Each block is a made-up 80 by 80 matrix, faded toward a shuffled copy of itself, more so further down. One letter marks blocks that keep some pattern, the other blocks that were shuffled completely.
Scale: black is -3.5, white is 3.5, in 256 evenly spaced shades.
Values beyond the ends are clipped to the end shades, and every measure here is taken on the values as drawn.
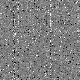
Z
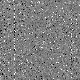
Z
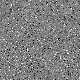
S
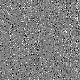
Z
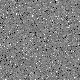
S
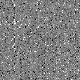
Z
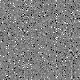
Z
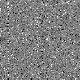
Z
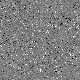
S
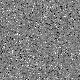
S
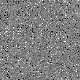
Z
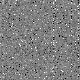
Z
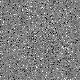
Z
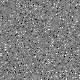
S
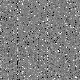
Z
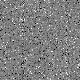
Z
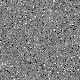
S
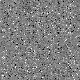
Z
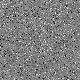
S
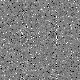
Z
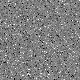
S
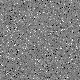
S
